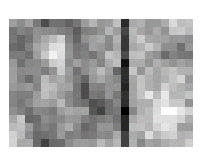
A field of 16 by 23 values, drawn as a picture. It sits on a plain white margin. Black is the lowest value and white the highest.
The bottom right is the ninth with the highest average. Column 15 differs from the columns beside it. The grain runs up and down.
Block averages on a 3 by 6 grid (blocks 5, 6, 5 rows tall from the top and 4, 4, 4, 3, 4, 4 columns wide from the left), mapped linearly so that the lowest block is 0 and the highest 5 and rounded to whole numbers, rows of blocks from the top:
1 3 2 1 3 3 | 2 3 1 0 4 4 | 2 1 1 0 4 5
